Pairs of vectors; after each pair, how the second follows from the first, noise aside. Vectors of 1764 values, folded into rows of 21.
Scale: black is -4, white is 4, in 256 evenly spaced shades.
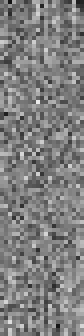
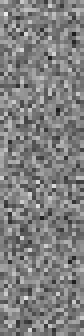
shuffled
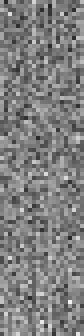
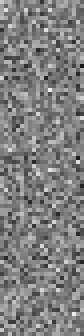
shuffled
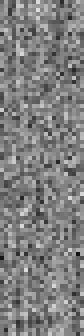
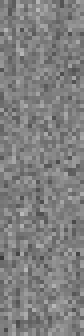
shrunk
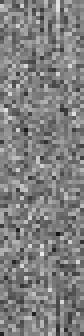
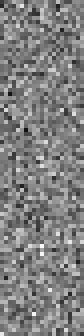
sign-scrambled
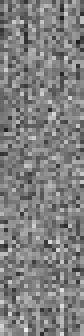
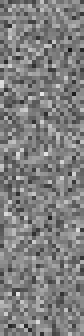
shuffled
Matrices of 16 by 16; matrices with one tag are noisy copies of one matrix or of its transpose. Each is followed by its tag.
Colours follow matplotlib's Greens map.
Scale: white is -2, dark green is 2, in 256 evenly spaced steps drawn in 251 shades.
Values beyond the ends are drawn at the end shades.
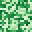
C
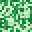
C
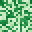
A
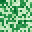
A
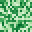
A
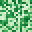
A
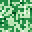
C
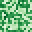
C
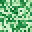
A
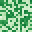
A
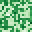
C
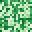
C
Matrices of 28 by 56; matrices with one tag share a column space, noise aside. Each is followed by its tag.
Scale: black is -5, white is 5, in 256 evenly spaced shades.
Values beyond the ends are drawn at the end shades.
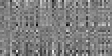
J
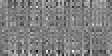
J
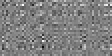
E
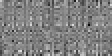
J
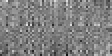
J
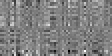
J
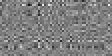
E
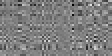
E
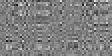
E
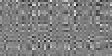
E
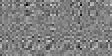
E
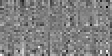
J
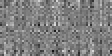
J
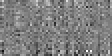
J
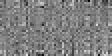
J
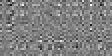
E
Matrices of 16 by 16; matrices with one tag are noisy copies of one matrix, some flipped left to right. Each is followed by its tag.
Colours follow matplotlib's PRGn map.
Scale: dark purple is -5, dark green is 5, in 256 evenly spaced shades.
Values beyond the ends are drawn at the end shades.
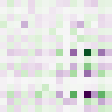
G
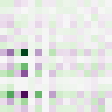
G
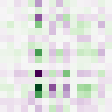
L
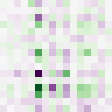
L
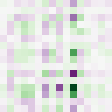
L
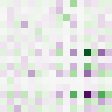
G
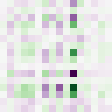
L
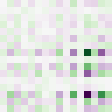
G
